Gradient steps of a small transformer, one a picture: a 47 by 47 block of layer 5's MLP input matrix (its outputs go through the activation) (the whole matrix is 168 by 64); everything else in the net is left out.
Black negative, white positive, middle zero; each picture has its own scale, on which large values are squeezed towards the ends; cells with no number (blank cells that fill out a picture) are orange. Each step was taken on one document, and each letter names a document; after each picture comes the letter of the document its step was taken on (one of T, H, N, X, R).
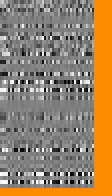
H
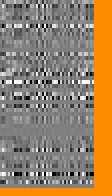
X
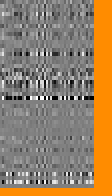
X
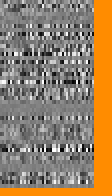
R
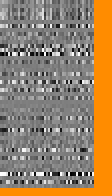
H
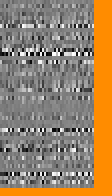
R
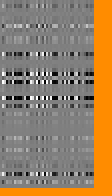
X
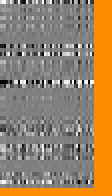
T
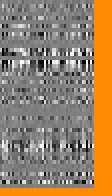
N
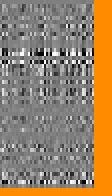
N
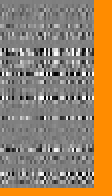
N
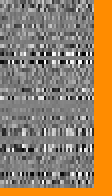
R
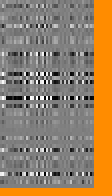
X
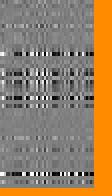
X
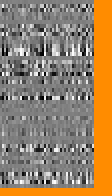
N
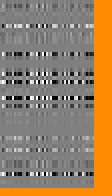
X
